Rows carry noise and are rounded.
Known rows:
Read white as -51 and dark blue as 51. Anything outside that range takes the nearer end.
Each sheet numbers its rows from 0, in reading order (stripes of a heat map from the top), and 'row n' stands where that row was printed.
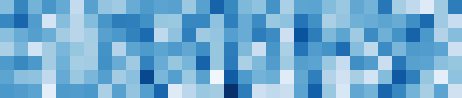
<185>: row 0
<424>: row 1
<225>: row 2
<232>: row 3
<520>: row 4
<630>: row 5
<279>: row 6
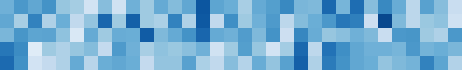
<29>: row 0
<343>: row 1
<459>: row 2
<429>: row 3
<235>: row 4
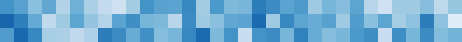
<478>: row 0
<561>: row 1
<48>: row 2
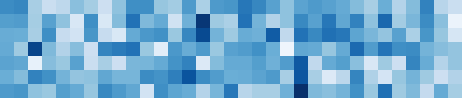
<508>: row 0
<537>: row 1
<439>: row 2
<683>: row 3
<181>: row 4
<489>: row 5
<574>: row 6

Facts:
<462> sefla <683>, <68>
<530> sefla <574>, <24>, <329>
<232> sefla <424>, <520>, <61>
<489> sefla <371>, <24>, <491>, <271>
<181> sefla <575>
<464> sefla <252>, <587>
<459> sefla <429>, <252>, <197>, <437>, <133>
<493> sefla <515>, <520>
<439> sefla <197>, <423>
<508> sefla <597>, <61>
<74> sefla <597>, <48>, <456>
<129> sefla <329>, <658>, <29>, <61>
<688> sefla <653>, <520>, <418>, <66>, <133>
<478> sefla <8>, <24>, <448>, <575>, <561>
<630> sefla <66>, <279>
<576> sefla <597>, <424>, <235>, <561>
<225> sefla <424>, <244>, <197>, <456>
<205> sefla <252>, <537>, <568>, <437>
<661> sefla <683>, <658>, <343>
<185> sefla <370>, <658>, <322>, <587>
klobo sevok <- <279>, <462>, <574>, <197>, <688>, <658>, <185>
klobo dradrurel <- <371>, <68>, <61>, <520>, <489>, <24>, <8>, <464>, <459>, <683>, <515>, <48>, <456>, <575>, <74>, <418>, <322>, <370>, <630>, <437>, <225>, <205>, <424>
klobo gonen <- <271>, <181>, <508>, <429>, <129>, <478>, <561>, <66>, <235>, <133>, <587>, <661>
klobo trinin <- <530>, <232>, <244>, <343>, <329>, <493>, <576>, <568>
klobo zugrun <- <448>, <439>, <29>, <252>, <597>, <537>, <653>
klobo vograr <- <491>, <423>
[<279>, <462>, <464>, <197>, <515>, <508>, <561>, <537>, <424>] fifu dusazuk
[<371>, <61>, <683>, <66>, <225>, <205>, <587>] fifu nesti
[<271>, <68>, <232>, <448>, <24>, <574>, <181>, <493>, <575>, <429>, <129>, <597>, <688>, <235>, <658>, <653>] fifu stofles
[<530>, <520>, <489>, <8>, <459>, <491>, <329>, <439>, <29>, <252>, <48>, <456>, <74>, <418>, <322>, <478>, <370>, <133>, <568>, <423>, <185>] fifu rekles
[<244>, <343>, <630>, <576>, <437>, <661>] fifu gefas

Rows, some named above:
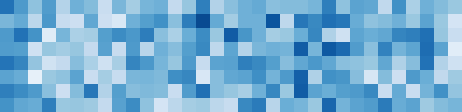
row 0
<133>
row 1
<439>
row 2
<515>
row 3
<597>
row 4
<508>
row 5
<181>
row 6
<423>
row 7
<587>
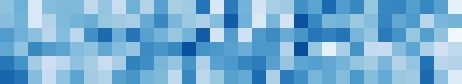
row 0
<653>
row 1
<688>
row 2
<244>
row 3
<489>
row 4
<508>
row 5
<561>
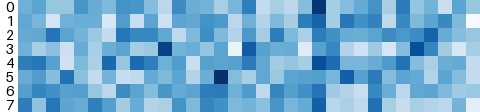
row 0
<574>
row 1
<448>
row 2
<61>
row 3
<630>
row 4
<197>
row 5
<252>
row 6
<8>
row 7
<491>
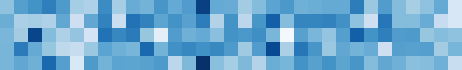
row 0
<329>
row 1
<576>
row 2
<683>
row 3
<74>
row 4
<568>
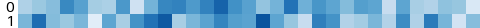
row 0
<530>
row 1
<464>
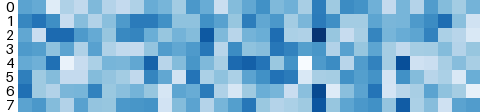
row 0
<129>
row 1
<424>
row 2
<371>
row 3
<478>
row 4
<462>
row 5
<661>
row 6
<271>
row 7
<658>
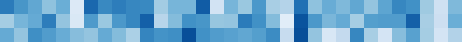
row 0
<437>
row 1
<205>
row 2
<489>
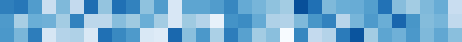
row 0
<197>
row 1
<66>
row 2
<68>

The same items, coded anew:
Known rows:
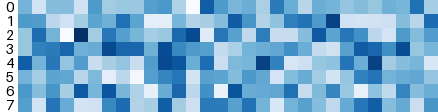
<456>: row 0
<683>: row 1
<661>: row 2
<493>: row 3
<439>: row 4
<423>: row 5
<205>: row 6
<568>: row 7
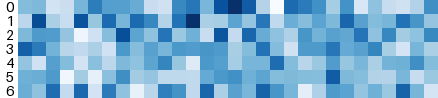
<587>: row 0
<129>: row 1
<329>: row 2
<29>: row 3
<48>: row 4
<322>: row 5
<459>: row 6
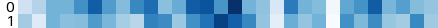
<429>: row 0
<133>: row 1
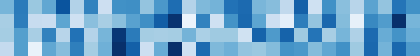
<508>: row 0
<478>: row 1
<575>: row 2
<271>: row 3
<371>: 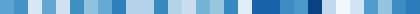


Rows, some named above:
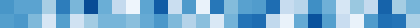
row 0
<205>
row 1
<489>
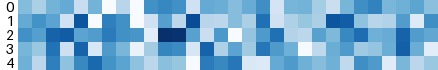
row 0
<423>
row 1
<185>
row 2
<576>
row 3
<459>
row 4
<437>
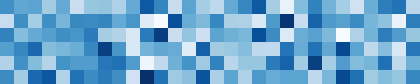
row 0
<74>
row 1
<658>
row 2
<225>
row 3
<343>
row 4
<68>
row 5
<244>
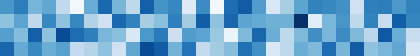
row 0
<530>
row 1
<561>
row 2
<630>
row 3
<439>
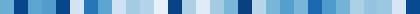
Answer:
<462>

